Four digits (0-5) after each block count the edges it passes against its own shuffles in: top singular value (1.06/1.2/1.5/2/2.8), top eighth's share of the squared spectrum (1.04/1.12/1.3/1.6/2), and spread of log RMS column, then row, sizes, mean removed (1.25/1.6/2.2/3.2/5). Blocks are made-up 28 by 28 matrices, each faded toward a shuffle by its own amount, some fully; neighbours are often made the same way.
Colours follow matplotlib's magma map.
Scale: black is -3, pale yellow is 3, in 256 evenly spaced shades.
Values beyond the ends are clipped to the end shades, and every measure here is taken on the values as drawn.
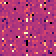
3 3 1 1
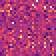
1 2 2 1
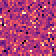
0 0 0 0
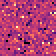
0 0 0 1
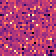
1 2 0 1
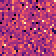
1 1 0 0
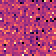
0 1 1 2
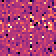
2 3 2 0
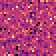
1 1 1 0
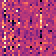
3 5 3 0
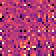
3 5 2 2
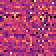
3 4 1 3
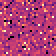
0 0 0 0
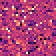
2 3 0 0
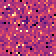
0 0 0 0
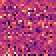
3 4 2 1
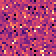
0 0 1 1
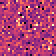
0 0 1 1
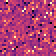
0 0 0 0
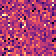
1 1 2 0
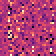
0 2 3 0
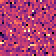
0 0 1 0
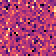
0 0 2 0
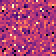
1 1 1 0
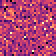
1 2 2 0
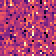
1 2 2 0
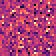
1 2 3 0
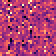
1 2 2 0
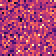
0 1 0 0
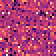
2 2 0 0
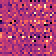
3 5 2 2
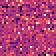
2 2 0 1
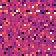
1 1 0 1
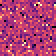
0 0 0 0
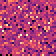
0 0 0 0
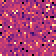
0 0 0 1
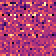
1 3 0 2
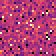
1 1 0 0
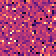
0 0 0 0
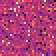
0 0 0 0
